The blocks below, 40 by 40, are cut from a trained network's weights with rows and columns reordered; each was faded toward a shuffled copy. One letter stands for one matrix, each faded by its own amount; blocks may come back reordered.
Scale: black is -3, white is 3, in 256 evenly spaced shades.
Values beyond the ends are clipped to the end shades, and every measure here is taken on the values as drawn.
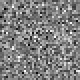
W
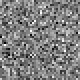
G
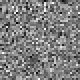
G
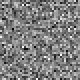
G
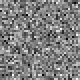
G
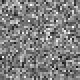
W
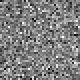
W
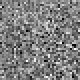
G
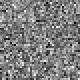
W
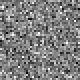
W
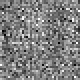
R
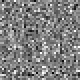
R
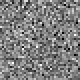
W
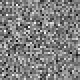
G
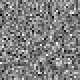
W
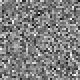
W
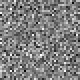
G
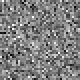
W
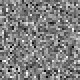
W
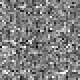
R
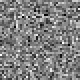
G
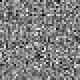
G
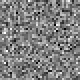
G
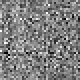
R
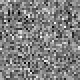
G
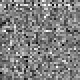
R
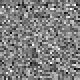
W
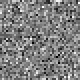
W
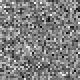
W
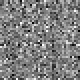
R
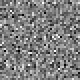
W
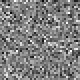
G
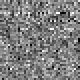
R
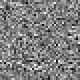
G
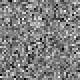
W
